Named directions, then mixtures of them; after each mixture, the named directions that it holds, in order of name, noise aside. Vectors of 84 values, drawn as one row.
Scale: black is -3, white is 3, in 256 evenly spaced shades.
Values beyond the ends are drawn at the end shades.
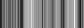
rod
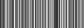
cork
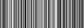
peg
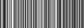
peg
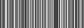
cork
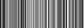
cork, peg, rod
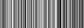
peg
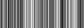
cork, peg, rod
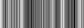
rod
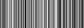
peg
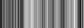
rod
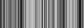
peg, rod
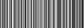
peg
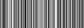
peg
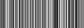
cork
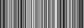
peg, rod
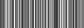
cork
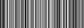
cork, peg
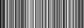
cork, peg, rod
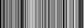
cork, peg, rod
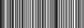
cork, peg, rod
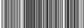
cork, peg, rod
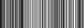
cork, rod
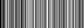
cork, peg, rod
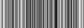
peg, rod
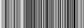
cork, rod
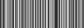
cork
